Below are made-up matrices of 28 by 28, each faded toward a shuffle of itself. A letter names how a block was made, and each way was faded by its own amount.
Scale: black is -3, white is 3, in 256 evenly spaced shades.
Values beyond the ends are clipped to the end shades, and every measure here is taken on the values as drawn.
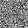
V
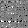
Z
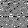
Z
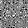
Z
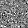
V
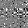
Z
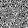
V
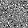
V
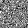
V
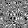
Z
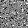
V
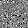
V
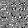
Z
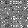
Z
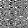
Z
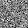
V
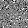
V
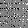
Z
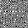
Z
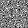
V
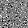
V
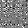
Z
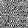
Z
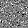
V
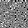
Z
